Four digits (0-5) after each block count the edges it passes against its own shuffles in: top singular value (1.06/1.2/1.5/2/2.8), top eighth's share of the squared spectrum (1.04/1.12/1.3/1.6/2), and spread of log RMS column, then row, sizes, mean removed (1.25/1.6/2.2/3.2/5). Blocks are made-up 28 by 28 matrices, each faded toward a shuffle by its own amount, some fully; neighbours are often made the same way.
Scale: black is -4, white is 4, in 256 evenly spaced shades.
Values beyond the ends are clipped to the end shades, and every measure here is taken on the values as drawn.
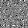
3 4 1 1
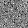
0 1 0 0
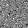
0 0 0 0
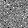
0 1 0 0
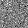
0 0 0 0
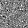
0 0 0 0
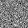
0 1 0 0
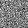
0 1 0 0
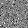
0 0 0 0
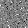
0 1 0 0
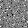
0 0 0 0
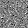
0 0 0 0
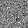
0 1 0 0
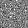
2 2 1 0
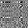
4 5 2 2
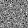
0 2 0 1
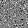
0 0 0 0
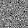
3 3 1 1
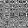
3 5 2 2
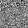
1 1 0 1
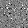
2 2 0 1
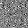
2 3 0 1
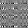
4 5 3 3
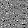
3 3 1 0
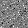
1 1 0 0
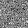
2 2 0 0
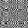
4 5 2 3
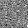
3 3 1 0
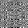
3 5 2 2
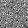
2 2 0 0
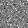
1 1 0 0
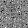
1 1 0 1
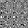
3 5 2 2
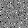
0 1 0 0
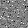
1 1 0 0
